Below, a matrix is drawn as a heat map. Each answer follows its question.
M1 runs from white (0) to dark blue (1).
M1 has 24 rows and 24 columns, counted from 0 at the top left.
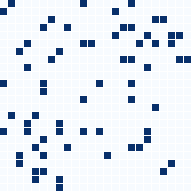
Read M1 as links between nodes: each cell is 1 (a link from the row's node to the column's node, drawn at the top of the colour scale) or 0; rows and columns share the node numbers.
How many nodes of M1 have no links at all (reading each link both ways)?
1
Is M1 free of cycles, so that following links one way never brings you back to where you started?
no
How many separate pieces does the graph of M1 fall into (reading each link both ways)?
2
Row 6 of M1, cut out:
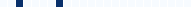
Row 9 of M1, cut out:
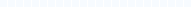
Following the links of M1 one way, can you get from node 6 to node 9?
no
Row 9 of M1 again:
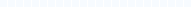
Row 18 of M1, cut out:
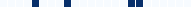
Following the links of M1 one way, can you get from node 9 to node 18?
no
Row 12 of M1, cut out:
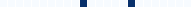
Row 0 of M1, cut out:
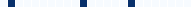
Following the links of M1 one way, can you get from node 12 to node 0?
yes
